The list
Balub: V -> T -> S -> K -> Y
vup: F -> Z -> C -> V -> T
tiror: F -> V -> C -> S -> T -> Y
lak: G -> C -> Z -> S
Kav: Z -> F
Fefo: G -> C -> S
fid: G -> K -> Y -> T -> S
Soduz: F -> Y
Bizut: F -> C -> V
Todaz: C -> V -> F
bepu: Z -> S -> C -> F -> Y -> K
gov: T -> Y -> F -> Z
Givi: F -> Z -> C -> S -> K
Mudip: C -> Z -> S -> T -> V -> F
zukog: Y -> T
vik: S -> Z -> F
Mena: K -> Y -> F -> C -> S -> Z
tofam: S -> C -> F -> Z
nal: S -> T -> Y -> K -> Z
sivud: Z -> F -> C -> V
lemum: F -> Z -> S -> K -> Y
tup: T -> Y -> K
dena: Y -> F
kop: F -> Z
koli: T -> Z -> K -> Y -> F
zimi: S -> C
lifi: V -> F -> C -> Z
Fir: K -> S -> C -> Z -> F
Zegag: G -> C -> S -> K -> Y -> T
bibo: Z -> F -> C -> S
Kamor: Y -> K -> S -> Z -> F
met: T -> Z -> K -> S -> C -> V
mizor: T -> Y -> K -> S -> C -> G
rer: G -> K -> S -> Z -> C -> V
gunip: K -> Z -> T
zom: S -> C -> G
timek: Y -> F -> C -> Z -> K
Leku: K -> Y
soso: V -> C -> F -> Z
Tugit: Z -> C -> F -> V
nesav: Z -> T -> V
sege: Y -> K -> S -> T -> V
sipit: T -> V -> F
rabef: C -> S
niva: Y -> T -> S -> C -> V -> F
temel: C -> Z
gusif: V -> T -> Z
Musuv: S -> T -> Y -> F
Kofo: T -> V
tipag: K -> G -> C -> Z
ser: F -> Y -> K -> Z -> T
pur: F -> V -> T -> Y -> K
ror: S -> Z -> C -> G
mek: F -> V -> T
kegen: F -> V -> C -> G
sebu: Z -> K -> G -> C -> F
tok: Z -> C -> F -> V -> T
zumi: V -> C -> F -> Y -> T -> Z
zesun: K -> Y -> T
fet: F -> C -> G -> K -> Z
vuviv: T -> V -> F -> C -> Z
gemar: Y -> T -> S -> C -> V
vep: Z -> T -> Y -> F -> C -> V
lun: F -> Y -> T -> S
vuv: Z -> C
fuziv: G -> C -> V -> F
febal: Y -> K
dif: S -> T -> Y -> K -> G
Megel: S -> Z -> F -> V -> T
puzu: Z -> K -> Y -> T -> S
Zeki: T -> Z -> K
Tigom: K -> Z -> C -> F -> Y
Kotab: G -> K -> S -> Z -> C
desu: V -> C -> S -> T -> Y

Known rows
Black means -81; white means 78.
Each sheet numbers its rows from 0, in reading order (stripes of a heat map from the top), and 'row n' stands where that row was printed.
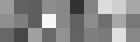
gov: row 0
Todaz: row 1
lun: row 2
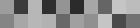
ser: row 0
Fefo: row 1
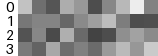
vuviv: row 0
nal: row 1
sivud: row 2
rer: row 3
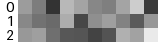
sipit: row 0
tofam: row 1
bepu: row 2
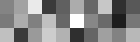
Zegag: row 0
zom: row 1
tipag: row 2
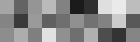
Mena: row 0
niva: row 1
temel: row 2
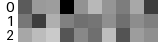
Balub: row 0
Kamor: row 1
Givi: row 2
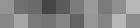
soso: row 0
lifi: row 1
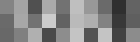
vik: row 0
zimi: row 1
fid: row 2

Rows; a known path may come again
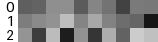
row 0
Mudip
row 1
dena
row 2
ser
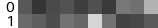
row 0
tok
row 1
Megel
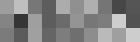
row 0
Zeki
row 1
niva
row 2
rer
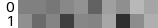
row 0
Soduz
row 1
vup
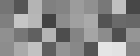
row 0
gemar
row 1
lemum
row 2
tofam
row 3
mizor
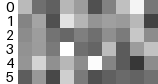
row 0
vuviv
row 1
Kofo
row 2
lifi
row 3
rabef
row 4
ror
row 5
Kav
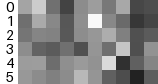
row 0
koli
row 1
dif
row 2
nal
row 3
fuziv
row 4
kop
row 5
gunip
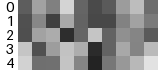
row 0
bibo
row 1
sivud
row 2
desu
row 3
tipag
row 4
Fir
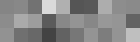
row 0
Leku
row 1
met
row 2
soso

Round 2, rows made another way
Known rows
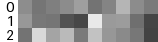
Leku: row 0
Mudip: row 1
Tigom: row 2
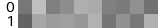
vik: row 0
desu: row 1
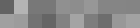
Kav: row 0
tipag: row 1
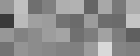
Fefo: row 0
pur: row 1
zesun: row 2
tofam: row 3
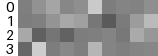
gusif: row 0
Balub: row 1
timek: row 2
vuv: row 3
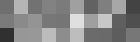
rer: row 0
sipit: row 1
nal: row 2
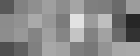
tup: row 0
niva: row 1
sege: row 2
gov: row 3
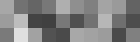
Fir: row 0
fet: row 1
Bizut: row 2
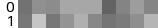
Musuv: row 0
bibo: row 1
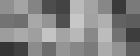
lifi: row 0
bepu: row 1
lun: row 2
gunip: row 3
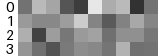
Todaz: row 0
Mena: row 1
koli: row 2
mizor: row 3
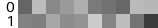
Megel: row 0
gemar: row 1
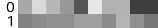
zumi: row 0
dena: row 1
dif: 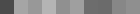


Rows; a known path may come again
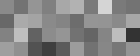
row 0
zimi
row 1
mek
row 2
Kotab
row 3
lak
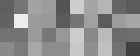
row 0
bepu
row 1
tok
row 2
Kofo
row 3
gemar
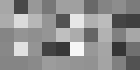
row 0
koli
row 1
zumi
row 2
rabef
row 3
fuziv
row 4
zukog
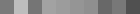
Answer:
Kamor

